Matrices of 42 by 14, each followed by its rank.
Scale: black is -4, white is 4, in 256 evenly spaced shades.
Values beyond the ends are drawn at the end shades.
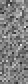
full rank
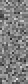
full rank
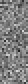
full rank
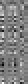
two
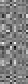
two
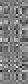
two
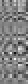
two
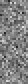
full rank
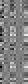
two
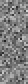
full rank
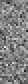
full rank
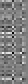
two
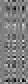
two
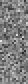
full rank
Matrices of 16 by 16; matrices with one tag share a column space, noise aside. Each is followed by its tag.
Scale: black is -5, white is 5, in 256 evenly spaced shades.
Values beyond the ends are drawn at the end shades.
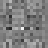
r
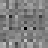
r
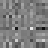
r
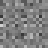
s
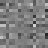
s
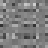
s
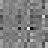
r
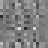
r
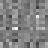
r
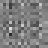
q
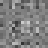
q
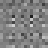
s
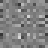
s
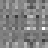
r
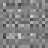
s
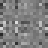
q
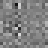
q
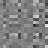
s
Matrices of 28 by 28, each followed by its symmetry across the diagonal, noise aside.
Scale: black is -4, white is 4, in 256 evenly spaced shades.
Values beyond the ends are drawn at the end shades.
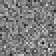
symmetric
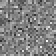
symmetric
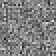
antisymmetric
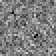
symmetric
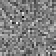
antisymmetric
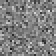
antisymmetric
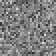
neither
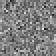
neither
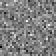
neither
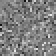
symmetric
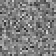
antisymmetric
